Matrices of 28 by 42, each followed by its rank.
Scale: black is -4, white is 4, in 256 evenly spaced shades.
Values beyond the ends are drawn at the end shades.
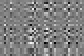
two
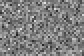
full rank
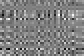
two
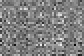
five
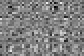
five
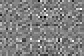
five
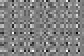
two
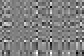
two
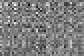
five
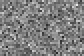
full rank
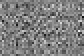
five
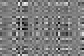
two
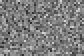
full rank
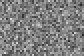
full rank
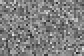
full rank
